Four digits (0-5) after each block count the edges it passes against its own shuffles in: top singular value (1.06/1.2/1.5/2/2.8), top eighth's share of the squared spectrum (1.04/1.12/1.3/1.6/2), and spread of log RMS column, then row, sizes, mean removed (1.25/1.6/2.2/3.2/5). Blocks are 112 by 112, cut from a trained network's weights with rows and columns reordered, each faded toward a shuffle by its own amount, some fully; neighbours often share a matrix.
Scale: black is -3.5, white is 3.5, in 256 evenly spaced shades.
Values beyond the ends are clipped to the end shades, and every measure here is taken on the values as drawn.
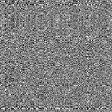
5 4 2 3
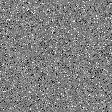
0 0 0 0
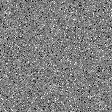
2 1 0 0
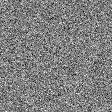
0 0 0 0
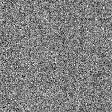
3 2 0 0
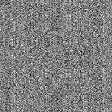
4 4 2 2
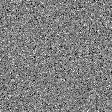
2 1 0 0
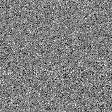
2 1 0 1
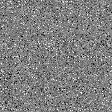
3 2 0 2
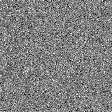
3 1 0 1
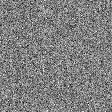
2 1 0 0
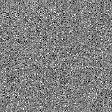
3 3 2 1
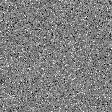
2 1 0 0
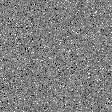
0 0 0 0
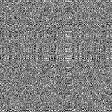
5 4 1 3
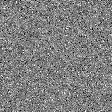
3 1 0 0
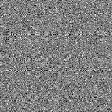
4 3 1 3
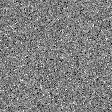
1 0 0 0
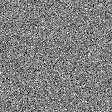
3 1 0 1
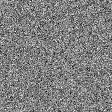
0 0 0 0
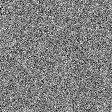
0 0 0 0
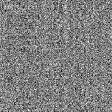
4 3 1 1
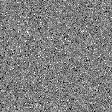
2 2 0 0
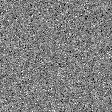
1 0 0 0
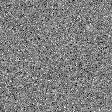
1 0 0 0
